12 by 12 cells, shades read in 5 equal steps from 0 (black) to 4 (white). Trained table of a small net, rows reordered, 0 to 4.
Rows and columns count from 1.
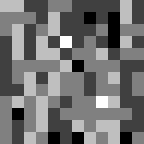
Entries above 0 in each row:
12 10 11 11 12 11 12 12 12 11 12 9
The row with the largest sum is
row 9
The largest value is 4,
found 2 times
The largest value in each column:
3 3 3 3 3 4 3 3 4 3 3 2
